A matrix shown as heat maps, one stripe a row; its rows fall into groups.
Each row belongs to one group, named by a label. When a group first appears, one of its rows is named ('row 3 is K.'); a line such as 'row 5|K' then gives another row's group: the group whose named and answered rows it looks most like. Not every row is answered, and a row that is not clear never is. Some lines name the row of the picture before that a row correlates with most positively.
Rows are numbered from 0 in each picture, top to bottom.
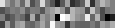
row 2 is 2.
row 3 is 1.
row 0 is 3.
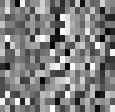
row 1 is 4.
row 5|4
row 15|1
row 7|1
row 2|2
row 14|3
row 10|4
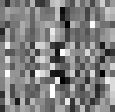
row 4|1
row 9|1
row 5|1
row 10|4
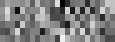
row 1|3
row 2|4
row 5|2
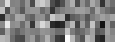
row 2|1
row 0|4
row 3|4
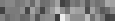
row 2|2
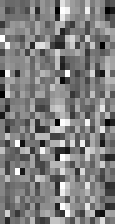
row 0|2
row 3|1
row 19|4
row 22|2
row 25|4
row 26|2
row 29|2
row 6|4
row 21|3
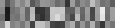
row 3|4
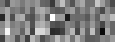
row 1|4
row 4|4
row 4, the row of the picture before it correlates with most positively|3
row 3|4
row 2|1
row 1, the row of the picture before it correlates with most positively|3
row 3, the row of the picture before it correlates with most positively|3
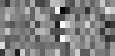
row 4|4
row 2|4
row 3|2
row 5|2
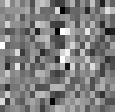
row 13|4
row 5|4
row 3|4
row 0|4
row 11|3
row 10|4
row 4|2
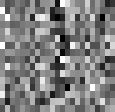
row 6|1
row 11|3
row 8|2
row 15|1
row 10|2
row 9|4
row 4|4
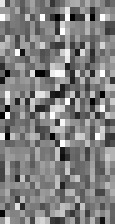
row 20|2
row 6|3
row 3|2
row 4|2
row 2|3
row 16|1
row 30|1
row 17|2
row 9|1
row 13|4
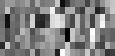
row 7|2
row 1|1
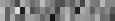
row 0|3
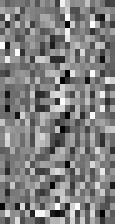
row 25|3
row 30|4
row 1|3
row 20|4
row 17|3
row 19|4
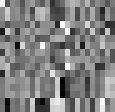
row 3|2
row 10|1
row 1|4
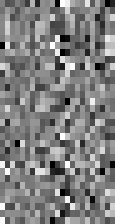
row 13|3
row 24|4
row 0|2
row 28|3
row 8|2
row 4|4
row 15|4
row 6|1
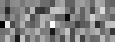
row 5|3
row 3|1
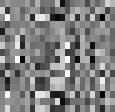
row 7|1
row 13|4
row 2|4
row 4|1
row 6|3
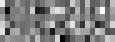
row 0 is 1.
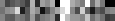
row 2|2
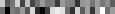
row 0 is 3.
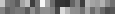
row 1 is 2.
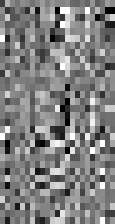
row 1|2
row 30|2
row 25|4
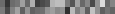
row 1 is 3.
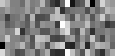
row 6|1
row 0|3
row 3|2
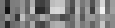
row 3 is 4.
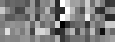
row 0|2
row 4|4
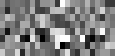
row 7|3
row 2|4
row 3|3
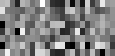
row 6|1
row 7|4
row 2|3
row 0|3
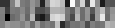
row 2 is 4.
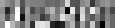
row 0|3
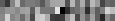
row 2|4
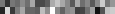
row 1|1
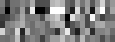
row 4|3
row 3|1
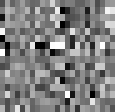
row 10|4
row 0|1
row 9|1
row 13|3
